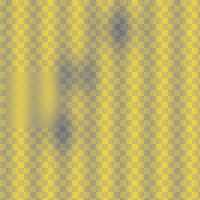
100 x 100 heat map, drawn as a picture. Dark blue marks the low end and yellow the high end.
In the middle left lies a patch that is calmer than the rest. Three dips sink into the field. Upright stripes repeat 7 times across the table. The middle left is the smoothest part.
